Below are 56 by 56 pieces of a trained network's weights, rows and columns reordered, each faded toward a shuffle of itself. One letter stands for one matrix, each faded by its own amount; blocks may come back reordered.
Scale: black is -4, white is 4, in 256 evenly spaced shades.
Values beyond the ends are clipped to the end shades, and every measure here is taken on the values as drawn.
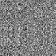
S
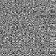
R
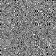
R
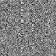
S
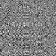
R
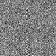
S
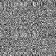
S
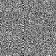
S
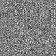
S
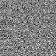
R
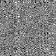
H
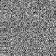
S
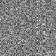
S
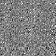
H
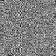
S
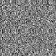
S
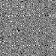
H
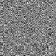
S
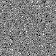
R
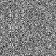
S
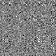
H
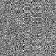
S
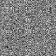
S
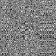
R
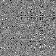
R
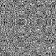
R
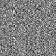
S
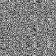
S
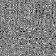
H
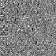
R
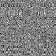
R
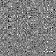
H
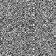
S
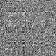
R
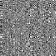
H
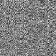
S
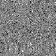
R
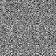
R
